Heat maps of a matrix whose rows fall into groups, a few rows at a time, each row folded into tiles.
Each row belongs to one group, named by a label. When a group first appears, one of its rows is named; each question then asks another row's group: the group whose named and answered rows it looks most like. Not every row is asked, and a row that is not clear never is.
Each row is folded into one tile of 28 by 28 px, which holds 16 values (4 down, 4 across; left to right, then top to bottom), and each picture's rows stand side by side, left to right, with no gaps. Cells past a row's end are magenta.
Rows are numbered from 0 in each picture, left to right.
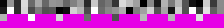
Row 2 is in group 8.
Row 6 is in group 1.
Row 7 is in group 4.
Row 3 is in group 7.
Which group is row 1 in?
4
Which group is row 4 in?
7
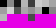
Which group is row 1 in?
7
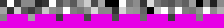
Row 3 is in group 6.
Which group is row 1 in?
8
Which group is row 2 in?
7
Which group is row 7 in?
7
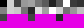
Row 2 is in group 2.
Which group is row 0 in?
7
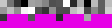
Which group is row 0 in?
6
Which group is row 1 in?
2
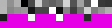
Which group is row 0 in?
6
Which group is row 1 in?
1
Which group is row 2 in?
4
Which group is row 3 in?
2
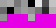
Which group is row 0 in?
8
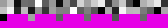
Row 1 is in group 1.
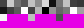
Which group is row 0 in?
1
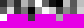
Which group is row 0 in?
4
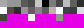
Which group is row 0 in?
2
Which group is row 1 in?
4
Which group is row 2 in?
2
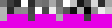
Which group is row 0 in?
8
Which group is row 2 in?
1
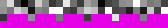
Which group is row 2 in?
2
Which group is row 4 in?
4
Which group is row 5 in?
1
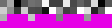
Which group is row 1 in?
1
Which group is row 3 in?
2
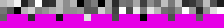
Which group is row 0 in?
1
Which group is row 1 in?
2
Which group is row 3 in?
8
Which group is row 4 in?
7
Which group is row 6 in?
6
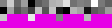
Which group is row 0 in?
4
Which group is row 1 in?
4
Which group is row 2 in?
8
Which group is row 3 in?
1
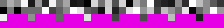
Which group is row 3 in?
4
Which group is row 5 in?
2
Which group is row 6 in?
8
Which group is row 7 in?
6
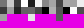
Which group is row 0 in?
4
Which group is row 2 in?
8
